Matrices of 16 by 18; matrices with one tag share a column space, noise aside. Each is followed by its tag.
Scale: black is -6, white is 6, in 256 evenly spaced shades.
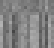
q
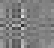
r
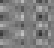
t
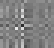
r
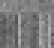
q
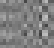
t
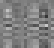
r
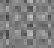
t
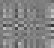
r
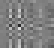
r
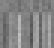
q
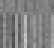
q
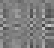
r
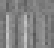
q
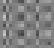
t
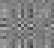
r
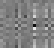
r
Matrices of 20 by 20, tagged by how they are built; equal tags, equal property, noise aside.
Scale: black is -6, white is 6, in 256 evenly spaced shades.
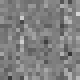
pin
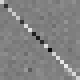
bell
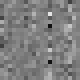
pin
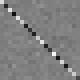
bell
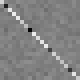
bell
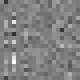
pin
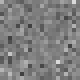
pin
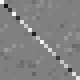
bell
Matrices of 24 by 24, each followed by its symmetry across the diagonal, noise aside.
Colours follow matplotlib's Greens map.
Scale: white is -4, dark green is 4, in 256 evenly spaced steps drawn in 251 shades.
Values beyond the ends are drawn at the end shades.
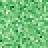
antisymmetric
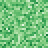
neither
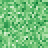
neither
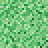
symmetric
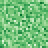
antisymmetric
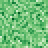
symmetric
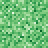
symmetric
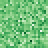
antisymmetric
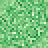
symmetric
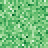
neither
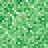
symmetric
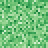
neither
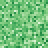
antisymmetric
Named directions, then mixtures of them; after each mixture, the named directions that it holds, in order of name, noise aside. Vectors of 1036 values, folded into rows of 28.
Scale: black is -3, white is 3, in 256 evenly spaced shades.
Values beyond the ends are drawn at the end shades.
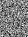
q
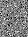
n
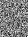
n, q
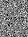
n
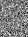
q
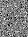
n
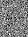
n, q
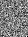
n, q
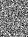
q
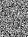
q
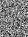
q
